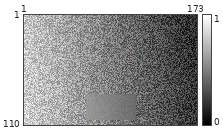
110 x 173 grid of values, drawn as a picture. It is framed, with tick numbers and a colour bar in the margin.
Odd rows or columns: none. Odd patch: calmer, in the bottom middle. Grain: fine. Stripes: none. Calmest part: bottom middle. Slope: up to the left.
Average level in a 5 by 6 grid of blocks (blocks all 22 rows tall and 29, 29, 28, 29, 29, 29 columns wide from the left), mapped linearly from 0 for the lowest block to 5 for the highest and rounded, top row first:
543210 | 543210 | 543210 | 543210 | 543210
